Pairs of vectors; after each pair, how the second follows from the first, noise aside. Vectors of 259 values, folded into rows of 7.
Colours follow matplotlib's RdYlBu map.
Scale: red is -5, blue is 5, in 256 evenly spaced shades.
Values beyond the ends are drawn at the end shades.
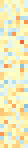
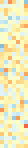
wrapped around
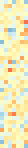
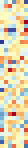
scaled up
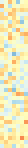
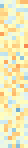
wrapped around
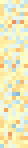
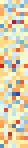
scaled up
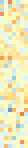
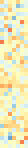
wrapped around
